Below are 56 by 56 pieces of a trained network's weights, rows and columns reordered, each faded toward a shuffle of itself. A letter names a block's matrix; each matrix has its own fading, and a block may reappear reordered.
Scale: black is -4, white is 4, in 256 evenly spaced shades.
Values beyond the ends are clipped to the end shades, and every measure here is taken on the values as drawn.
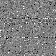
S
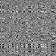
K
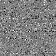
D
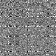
K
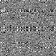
K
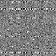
K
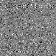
D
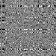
K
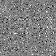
D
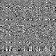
K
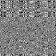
K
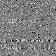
S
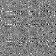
K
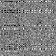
K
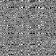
K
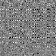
K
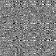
K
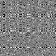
K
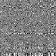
K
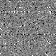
S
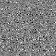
D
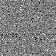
S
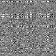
K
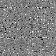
S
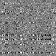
K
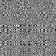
K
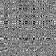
K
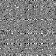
K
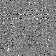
S
